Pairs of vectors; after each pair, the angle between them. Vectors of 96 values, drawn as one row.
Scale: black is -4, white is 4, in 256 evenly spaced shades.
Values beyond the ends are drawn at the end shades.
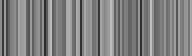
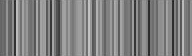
orthogonal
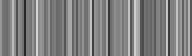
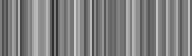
partly aligned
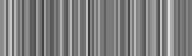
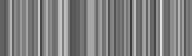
orthogonal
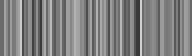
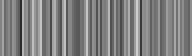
nearly opposite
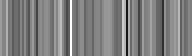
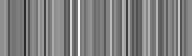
partly aligned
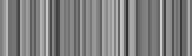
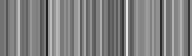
nearly opposite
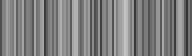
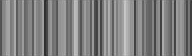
nearly parallel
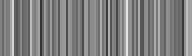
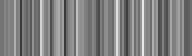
partly opposed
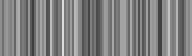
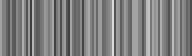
orthogonal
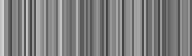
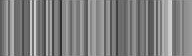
partly opposed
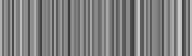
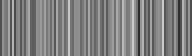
nearly opposite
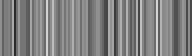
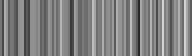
orthogonal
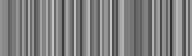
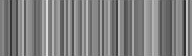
partly aligned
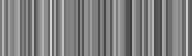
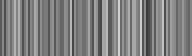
orthogonal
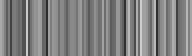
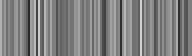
orthogonal
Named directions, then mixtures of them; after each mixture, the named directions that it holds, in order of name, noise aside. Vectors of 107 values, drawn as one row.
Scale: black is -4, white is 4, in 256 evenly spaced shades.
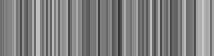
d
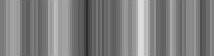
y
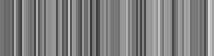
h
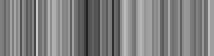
d, h, y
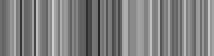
d, h, y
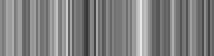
h, y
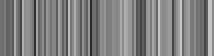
h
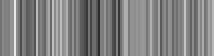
d, h, y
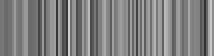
d, h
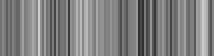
d, h, y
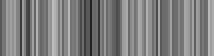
d, h, y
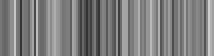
d, h, y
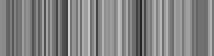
d, h, y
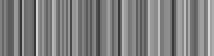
d, h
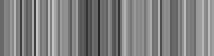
d, h, y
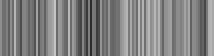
h, y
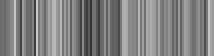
d, h, y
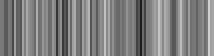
h, y
